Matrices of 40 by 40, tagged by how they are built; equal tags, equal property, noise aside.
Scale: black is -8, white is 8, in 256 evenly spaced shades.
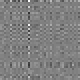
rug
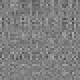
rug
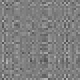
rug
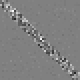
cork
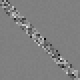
cork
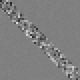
cork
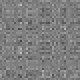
rug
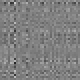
rug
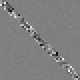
cork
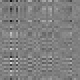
rug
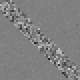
cork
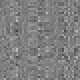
rug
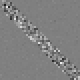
cork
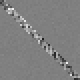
cork
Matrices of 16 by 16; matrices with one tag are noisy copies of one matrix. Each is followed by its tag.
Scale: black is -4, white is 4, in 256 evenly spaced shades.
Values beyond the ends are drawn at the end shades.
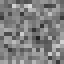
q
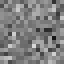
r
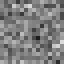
q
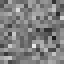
r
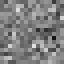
r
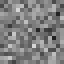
r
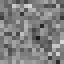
q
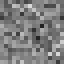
q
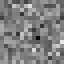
q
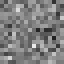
r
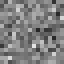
r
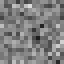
q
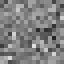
r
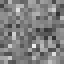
r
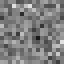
q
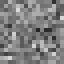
r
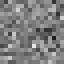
r
